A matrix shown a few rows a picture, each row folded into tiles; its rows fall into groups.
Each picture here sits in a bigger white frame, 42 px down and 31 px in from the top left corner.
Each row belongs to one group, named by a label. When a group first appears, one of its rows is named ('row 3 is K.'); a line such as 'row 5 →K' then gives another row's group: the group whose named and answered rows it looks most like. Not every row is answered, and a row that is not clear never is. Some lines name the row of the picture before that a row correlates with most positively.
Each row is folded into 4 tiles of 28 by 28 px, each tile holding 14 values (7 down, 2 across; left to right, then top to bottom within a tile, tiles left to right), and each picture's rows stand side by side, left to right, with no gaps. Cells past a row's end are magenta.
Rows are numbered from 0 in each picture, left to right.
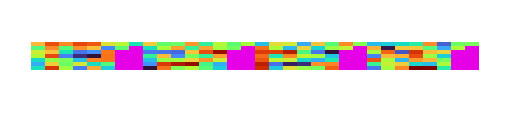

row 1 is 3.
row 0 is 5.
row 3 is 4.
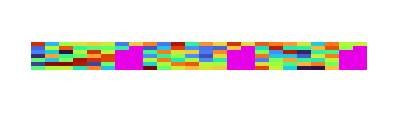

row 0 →3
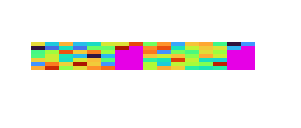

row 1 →5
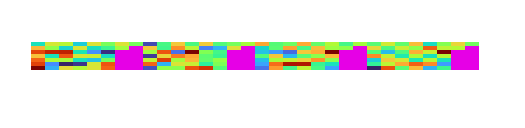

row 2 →3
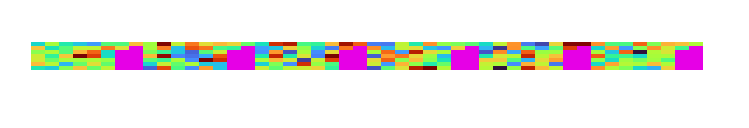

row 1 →5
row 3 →4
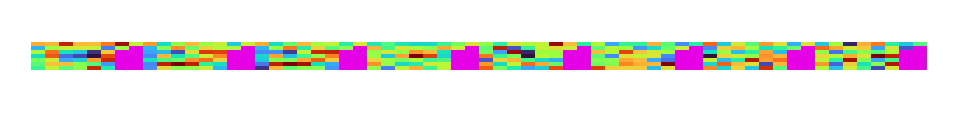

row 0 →5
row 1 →3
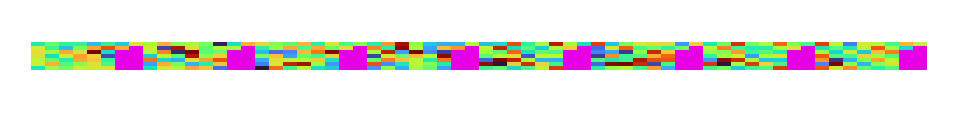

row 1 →4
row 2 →3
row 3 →4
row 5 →3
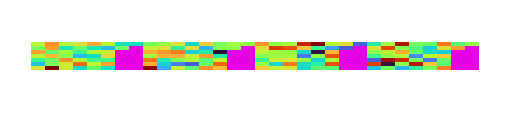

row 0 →5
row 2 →5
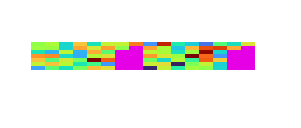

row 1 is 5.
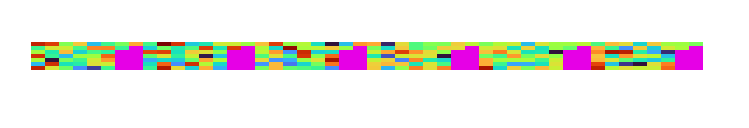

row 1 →5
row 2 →4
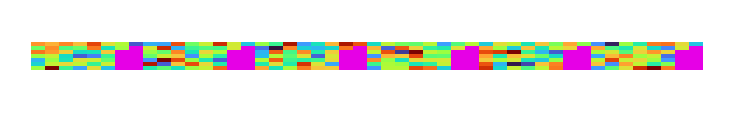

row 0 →5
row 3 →4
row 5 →4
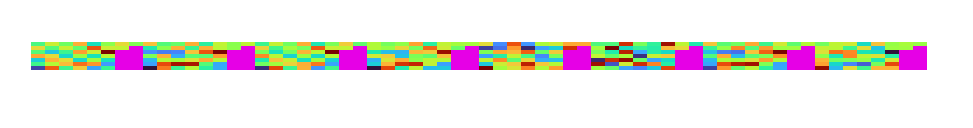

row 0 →3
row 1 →3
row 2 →3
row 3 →3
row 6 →3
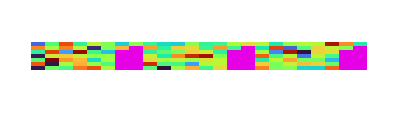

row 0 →4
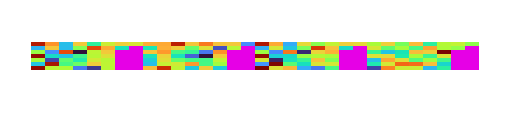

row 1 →5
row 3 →3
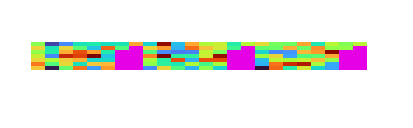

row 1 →5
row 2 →3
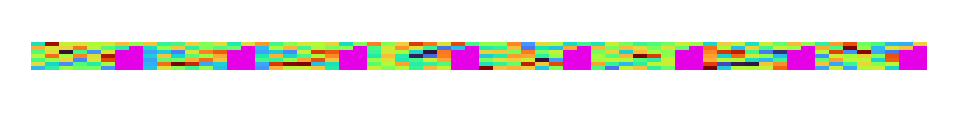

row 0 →5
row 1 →3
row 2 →3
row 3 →5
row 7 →4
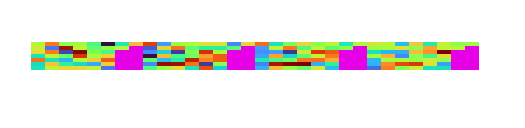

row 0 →4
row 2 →3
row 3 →3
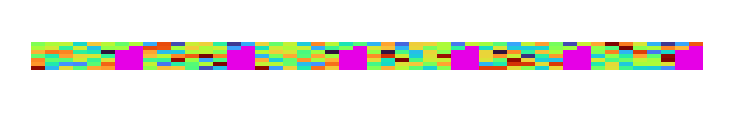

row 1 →5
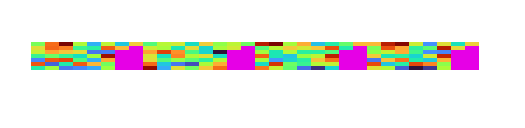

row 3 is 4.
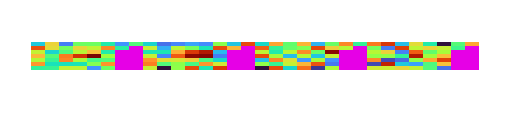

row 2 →3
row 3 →4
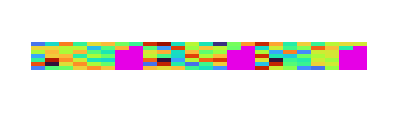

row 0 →4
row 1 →4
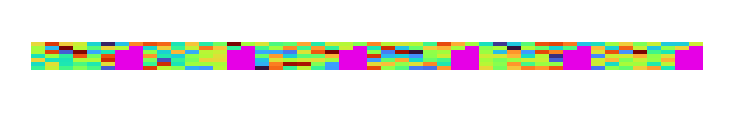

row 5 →4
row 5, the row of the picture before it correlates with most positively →0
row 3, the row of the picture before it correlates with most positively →2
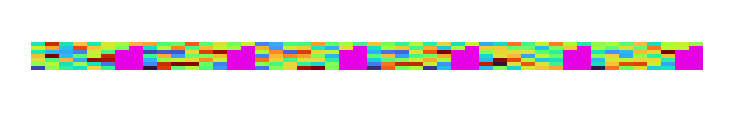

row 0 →5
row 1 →3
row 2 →4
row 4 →4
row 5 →3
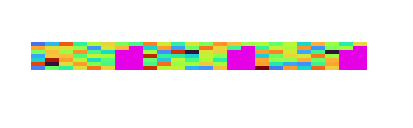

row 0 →4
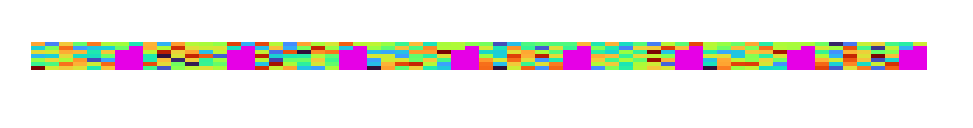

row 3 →3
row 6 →3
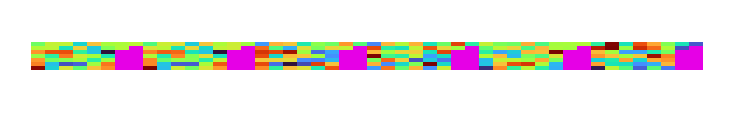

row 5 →5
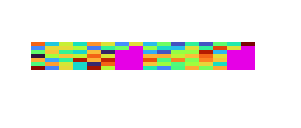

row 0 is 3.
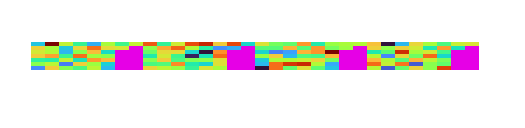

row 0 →5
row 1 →5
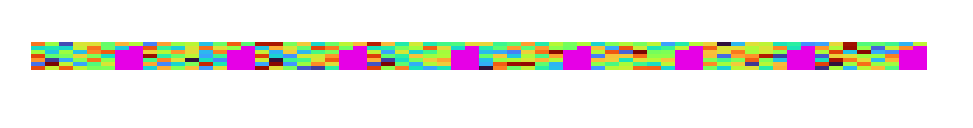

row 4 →3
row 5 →4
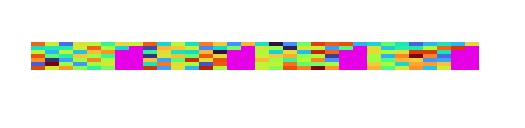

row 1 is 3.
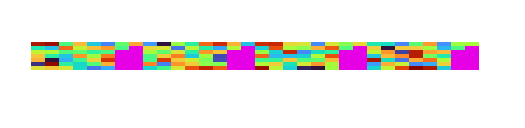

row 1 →4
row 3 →4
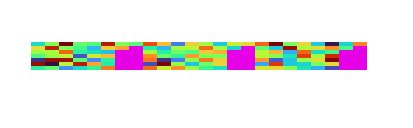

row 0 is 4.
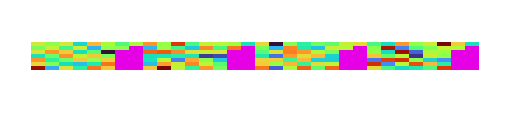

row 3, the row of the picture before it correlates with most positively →0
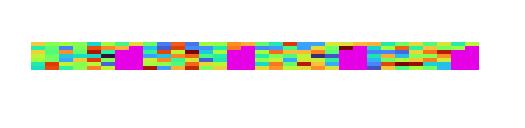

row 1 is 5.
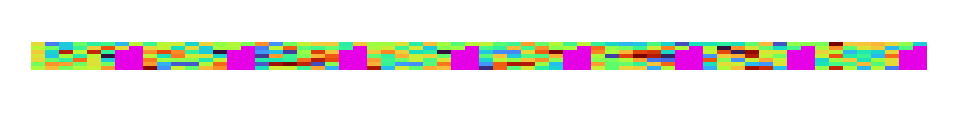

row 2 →3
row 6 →4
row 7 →5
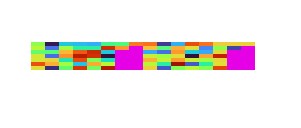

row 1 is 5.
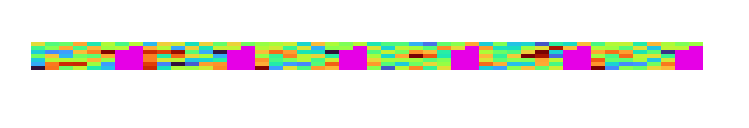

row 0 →3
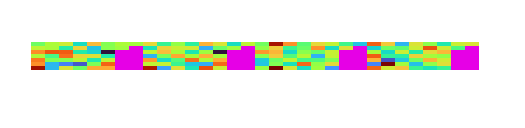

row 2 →5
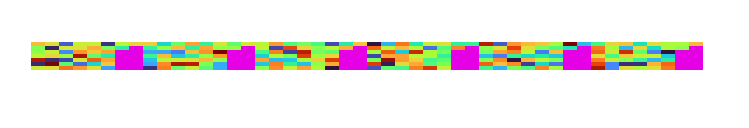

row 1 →3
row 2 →4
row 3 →4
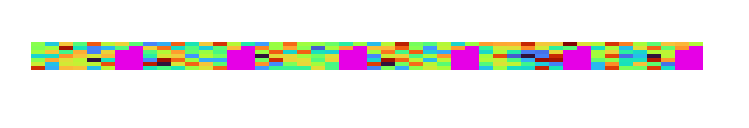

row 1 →4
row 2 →4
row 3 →4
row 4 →5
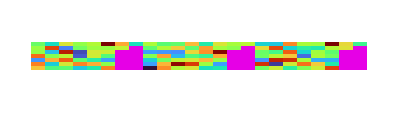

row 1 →3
